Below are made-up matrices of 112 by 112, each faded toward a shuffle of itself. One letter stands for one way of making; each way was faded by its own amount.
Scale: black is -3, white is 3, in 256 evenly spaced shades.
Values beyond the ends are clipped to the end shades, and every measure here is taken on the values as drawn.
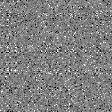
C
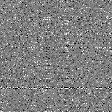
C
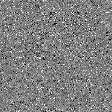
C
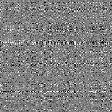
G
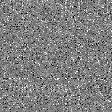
C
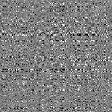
G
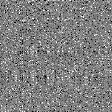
C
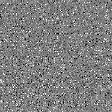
C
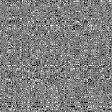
G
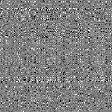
G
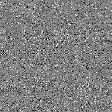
C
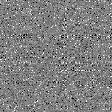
C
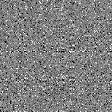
C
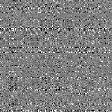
G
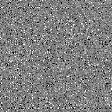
C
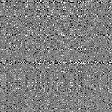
G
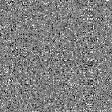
C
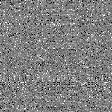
C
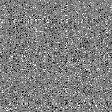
C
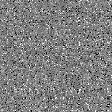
C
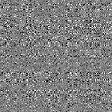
G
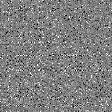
C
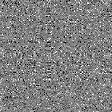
C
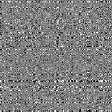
G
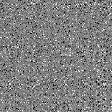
C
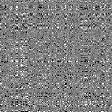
G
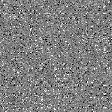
C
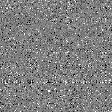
C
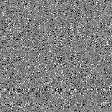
C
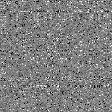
C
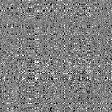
G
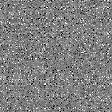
C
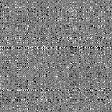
G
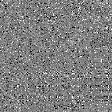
C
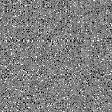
C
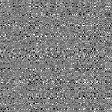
G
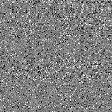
C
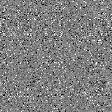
C
